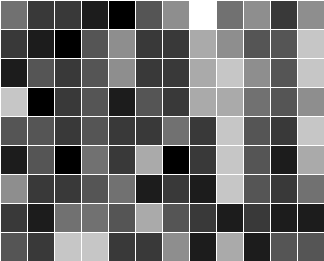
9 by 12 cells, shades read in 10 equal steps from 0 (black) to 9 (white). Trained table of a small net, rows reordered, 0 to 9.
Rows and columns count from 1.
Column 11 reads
2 3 3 3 2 1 2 1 3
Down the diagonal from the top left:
4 1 2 3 2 6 2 2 6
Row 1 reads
4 2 2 1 0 3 5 9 4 5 2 5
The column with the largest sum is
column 9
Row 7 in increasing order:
1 1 2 2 2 2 3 3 4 4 5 7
